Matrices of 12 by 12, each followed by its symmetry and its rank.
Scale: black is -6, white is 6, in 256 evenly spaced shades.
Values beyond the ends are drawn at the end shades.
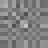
symmetric, rank two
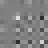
symmetric, rank two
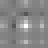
symmetric, rank one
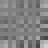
symmetric, rank one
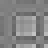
symmetric, rank one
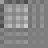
symmetric, rank one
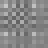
symmetric, rank two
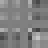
symmetric, rank one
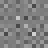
symmetric, rank two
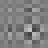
symmetric, rank one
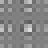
symmetric, rank one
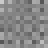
symmetric, rank two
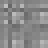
symmetric, rank two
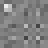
symmetric, rank two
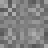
symmetric, rank two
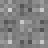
symmetric, rank two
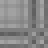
symmetric, rank one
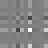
symmetric, rank one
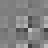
symmetric, rank one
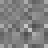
symmetric, rank two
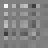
symmetric, rank one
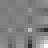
symmetric, rank one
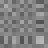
symmetric, rank two
